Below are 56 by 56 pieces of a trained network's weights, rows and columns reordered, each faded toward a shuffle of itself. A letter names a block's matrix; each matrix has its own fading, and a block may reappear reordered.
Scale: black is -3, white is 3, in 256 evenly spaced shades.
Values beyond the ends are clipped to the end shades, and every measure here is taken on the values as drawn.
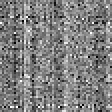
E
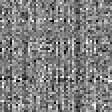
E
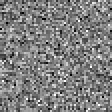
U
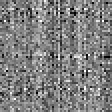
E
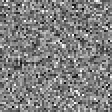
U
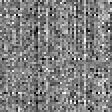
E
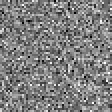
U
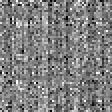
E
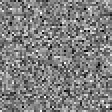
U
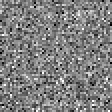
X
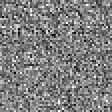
U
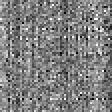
E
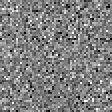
X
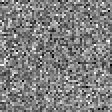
U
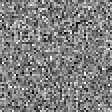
U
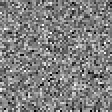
U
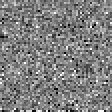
X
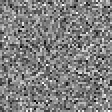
U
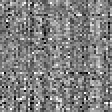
E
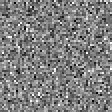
X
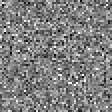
X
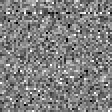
X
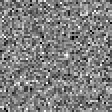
U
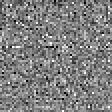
X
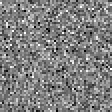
X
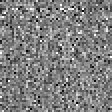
X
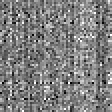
E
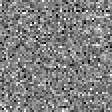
X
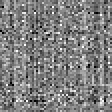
E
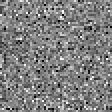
X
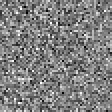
U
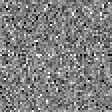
X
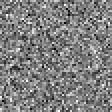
U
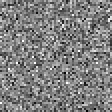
U
